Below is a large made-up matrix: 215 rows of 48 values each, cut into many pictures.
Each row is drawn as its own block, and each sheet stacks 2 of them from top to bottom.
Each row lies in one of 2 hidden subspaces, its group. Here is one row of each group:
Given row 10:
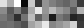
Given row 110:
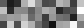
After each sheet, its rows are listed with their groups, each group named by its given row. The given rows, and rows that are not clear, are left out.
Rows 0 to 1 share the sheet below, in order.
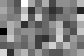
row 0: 10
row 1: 10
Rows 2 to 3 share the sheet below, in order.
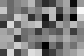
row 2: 110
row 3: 110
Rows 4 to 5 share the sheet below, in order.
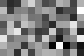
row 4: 110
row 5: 10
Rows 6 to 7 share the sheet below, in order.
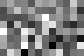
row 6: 110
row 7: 10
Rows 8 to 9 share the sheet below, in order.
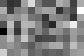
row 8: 110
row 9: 10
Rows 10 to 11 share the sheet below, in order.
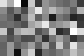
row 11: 110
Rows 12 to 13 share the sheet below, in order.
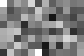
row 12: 10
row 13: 110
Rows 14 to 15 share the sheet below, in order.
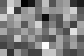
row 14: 110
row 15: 110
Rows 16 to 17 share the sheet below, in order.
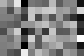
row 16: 10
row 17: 10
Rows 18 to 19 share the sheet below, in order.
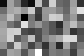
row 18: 10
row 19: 110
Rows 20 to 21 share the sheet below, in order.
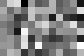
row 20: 10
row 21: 10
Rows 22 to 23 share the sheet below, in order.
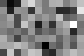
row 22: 110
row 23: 110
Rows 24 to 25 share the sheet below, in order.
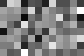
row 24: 10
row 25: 10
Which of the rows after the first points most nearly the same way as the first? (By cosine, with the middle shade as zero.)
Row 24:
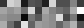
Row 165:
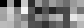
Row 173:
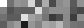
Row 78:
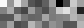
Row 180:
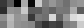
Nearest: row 165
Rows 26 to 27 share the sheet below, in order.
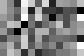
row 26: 10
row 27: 10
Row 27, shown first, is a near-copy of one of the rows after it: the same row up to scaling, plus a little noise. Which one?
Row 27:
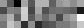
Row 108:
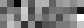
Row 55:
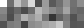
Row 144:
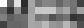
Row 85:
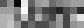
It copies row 108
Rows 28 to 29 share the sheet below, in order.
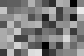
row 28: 110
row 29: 110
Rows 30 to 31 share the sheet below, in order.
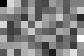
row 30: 10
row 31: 110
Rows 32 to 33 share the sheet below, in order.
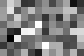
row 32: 110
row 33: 110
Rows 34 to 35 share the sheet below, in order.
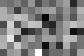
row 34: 110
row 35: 110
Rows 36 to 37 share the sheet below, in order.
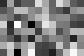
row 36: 110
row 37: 110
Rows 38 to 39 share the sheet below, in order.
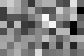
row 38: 110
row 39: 110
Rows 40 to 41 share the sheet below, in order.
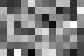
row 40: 110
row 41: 110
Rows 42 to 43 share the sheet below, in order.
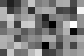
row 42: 110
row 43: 110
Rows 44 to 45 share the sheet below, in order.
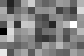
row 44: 110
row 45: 10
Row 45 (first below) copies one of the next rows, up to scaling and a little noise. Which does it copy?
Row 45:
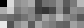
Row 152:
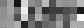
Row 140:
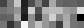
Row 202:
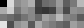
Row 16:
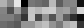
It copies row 202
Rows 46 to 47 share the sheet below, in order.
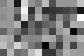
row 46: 10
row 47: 110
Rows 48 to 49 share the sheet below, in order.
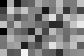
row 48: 10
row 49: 10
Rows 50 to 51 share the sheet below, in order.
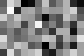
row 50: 110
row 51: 110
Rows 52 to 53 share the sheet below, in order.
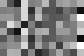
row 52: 10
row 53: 10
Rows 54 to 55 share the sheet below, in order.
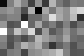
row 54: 10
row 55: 10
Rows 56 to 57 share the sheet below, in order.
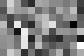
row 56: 110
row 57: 10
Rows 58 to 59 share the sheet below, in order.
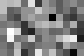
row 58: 10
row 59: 110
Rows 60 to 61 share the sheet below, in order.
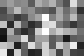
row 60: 110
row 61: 110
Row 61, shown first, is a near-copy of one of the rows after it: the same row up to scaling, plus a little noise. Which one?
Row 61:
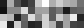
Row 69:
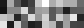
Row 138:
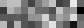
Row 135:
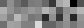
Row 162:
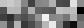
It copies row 69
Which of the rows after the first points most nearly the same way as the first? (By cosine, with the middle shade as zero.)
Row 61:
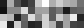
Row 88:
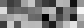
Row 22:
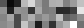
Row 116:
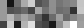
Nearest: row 22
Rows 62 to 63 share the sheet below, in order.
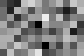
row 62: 110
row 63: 110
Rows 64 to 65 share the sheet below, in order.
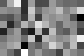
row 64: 10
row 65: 10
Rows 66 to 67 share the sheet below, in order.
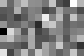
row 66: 110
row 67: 10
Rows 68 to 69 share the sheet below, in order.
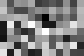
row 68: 110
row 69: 110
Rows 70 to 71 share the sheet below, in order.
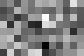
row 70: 110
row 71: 110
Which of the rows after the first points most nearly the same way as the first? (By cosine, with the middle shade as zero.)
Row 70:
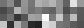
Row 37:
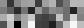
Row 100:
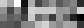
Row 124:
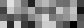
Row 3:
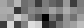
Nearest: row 124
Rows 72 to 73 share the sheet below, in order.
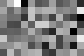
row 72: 10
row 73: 110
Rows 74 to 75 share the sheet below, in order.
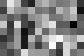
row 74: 110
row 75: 10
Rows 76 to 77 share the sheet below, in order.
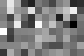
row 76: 110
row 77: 10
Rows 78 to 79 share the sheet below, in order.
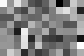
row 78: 110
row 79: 10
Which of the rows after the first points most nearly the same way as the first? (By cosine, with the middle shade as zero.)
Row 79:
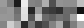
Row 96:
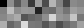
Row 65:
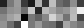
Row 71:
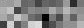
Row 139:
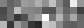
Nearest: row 139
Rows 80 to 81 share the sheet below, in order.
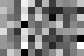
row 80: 10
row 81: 10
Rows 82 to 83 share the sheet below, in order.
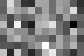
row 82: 110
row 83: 110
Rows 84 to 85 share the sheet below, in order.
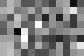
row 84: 110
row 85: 10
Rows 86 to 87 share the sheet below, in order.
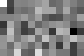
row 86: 10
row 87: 110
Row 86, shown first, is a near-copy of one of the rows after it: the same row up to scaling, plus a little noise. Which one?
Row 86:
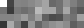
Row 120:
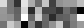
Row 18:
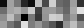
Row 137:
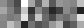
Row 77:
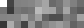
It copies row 77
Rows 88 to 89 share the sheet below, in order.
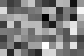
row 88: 110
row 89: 110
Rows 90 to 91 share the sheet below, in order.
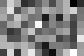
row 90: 110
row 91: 110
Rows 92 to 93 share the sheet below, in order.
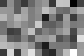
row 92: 110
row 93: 110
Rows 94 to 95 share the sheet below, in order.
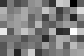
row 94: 110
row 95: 110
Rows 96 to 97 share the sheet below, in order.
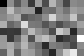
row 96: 10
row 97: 110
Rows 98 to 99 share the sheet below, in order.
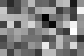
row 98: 110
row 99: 110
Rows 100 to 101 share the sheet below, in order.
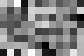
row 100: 10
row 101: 110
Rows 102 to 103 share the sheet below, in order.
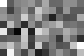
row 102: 10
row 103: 10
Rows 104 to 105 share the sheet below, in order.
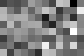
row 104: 110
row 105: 110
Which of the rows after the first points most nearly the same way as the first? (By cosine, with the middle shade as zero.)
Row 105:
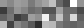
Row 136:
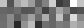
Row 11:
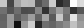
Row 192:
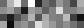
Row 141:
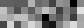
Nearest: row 136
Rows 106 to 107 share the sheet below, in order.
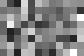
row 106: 10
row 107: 110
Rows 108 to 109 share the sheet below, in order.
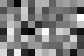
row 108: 10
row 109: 110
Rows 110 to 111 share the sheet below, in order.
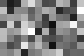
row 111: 10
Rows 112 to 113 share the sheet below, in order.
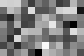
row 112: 110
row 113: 110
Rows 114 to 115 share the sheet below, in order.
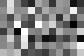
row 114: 110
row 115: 10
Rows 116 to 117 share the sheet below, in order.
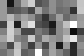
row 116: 110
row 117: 110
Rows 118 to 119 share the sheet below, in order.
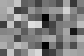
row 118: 110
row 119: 110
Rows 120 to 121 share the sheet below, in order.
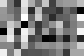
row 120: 10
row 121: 10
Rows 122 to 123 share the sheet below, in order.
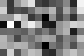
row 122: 110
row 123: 110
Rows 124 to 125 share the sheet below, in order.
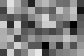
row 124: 110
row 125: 110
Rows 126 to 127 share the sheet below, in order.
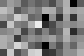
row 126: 110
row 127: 110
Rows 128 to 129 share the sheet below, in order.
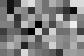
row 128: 110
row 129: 10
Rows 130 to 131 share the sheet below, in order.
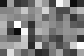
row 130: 110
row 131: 10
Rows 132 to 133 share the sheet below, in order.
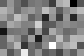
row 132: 110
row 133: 10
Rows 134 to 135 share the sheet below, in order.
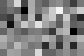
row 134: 10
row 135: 110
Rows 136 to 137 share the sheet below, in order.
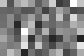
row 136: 110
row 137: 10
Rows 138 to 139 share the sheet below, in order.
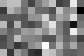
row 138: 110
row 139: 110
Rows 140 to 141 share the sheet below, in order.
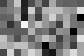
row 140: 10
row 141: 110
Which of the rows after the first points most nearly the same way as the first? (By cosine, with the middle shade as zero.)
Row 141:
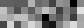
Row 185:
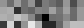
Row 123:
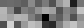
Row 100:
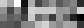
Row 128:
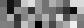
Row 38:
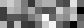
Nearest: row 123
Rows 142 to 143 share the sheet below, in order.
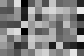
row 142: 10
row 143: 10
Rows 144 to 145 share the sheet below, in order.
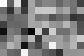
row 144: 10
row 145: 10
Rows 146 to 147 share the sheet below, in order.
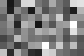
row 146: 110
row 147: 110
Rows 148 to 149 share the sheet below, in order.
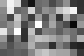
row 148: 110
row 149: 10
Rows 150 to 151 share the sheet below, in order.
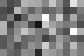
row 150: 110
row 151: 110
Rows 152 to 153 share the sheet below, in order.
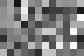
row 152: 10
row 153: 110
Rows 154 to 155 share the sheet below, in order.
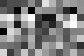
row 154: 110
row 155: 10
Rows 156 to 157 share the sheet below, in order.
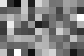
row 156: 10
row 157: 110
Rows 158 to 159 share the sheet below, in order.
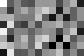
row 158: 10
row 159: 10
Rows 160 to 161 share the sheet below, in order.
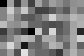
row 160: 10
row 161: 10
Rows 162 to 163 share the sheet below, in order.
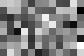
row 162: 110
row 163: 10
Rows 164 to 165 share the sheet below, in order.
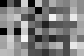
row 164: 10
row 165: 10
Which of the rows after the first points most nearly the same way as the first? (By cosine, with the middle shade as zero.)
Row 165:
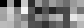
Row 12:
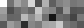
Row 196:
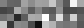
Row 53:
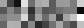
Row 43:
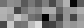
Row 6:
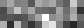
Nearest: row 53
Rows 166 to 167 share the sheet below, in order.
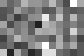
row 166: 110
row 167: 110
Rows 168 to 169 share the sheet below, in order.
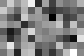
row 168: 10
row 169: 110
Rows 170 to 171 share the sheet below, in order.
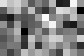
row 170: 110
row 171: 10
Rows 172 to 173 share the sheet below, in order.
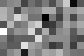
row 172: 110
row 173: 10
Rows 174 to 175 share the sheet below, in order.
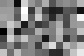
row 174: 10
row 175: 10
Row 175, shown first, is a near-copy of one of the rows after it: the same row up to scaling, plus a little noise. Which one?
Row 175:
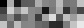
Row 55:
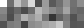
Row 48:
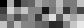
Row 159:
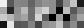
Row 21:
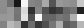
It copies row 48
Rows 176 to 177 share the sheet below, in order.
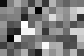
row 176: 10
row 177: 110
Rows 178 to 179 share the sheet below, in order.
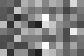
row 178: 110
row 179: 110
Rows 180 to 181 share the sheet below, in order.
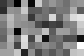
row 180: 10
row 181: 10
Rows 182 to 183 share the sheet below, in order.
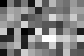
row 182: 10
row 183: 10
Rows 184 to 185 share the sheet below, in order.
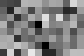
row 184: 110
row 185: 110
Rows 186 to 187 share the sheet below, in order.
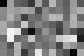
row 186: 10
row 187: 110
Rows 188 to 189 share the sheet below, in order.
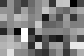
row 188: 110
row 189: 10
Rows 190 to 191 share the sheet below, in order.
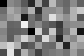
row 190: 10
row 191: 10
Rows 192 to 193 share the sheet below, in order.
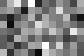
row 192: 10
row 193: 110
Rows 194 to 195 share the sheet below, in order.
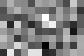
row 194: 110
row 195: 110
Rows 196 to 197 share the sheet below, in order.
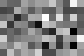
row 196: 110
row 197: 110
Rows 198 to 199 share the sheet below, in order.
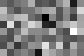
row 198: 110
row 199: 110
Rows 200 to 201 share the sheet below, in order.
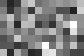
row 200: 110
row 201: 110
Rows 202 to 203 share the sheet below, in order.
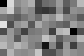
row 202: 10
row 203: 110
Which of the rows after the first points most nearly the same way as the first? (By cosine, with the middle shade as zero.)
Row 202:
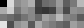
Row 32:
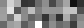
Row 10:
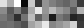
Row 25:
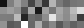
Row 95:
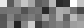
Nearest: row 25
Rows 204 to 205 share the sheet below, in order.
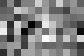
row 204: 110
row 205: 10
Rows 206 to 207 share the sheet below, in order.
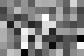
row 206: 110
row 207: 10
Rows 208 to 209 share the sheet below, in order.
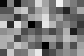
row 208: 110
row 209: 110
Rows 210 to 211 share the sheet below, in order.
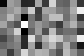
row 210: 10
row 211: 10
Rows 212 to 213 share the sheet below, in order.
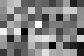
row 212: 110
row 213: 10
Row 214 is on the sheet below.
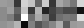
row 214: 10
